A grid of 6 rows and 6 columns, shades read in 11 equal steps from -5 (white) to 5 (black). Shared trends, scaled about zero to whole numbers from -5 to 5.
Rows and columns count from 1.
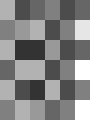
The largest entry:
3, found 3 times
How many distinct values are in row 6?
5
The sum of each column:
-5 2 2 2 6 -12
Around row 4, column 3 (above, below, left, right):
3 3 -2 2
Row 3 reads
-2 3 3 -1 2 1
